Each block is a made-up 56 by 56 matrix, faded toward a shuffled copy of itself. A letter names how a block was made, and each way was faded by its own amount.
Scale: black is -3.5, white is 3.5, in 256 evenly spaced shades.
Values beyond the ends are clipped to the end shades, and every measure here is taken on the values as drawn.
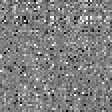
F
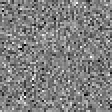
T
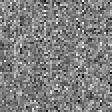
T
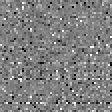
F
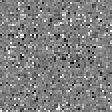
F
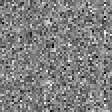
T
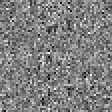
T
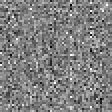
T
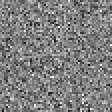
T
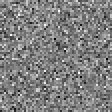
T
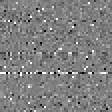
F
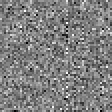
T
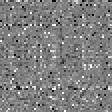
F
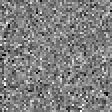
T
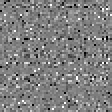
F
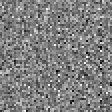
T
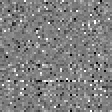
F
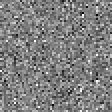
T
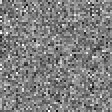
T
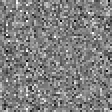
T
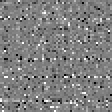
F
